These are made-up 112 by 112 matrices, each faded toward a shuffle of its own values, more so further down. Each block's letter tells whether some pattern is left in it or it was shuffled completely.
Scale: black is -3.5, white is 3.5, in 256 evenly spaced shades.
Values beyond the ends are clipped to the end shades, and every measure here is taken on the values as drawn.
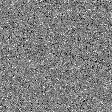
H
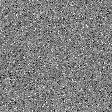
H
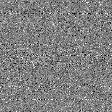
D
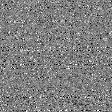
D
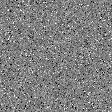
H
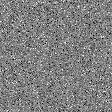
H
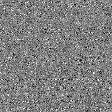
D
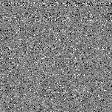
D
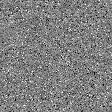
H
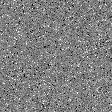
H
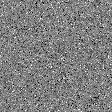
H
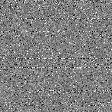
D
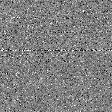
D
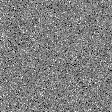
H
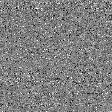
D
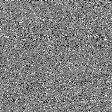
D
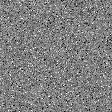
H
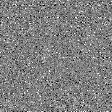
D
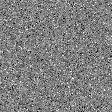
H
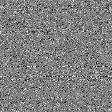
D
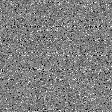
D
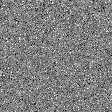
H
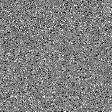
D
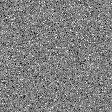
H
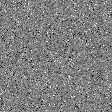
H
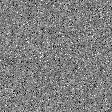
H
